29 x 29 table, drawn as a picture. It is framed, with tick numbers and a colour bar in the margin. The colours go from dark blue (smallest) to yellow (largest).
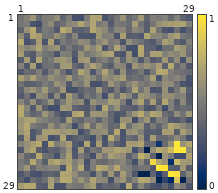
Odd patch: rougher, in the bottom right. Stripes: none. Odd rows or columns: none. Mirror symmetry: none. Roughest part: bottom right. Histogram: bell-shaped. Slope: none.
